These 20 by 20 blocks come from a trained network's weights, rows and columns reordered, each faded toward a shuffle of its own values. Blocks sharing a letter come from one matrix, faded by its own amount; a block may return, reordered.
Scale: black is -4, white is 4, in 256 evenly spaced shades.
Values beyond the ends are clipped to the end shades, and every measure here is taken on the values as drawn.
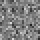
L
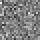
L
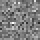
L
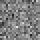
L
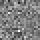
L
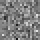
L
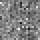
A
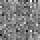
A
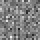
A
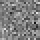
L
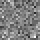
L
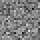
L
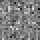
A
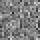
L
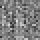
A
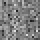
A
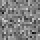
L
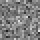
L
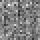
A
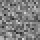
L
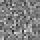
L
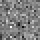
A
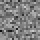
L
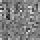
A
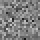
L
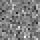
L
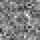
L
